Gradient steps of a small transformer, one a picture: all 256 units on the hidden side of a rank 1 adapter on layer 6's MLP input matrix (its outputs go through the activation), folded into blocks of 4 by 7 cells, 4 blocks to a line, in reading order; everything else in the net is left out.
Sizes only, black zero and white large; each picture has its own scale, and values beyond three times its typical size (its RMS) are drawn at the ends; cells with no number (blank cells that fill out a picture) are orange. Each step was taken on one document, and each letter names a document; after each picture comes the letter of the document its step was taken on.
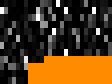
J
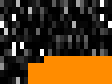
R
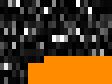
R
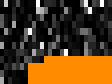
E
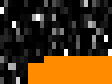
J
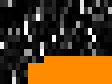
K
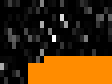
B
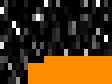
J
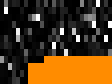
J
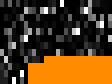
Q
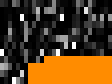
Q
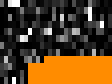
Q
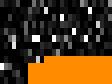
B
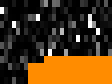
J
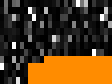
R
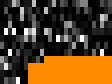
R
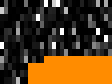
J
